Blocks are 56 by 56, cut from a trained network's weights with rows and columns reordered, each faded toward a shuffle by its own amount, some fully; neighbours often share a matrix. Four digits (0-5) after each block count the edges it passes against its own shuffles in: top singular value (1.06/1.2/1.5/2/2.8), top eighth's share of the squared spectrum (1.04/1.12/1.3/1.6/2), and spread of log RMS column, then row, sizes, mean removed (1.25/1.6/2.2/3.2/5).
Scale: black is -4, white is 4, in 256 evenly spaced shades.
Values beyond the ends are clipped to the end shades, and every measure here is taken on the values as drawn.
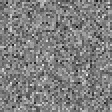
2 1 0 0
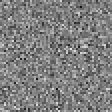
3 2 0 1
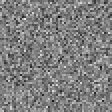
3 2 0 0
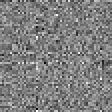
4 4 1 2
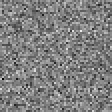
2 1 0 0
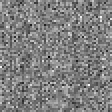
3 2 0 1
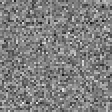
2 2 0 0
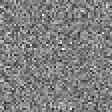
4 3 0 2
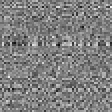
4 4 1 3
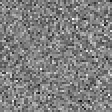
0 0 0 0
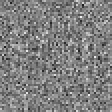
2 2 0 1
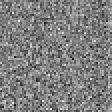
1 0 0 0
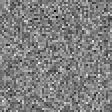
0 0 0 0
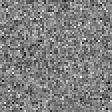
0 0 0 0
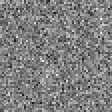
0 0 0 0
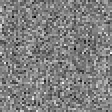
2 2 0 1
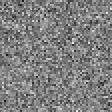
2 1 0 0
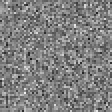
1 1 1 0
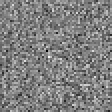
2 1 0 1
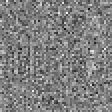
2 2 0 0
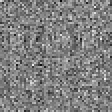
3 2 0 1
